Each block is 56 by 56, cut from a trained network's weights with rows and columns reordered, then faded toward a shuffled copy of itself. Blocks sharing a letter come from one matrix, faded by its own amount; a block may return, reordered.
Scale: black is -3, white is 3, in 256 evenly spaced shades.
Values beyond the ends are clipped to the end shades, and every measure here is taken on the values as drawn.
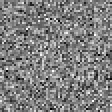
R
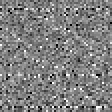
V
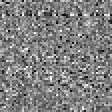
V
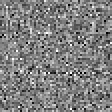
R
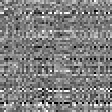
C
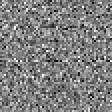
R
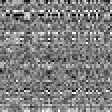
C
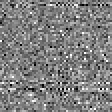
V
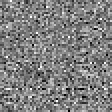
R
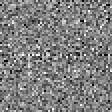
R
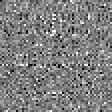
V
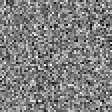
R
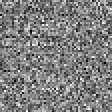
R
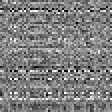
C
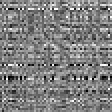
C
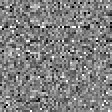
V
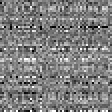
C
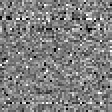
V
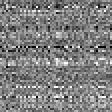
C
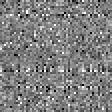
V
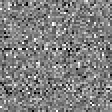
V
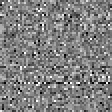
V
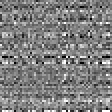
C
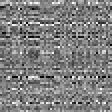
C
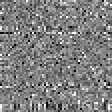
V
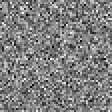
R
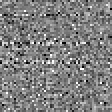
V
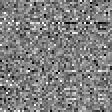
V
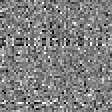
V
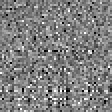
V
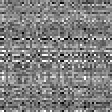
C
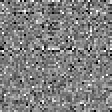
V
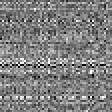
C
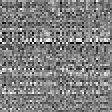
C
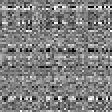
C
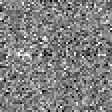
R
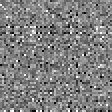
V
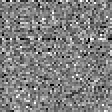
V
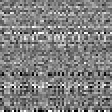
C
